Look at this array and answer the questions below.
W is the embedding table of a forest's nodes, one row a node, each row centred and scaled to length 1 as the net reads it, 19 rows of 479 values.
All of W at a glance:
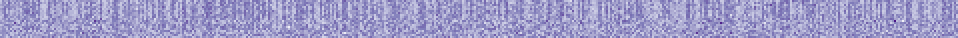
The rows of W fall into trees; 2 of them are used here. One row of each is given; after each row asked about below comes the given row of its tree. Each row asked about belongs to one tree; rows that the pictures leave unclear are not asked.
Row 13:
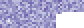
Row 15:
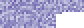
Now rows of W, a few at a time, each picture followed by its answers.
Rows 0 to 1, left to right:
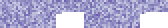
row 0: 13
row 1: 13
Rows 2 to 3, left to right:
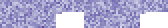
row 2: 13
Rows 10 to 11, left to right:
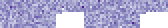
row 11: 15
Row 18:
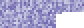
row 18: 15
